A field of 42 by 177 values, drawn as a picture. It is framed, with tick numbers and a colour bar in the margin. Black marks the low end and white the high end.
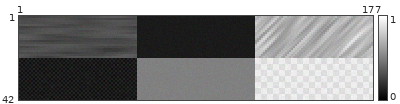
The table splits into 2 rows of 3 panels. Panel 1,1: low, streaked across, faint in contrast. Panel 1,2: very low, flat. Panel 1,3: high, slanting up to the right. Panel 2,1: very low, checkered, faint in contrast. Panel 2,2: middling, flat. Panel 2,3: very high, checkered, faint in contrast.
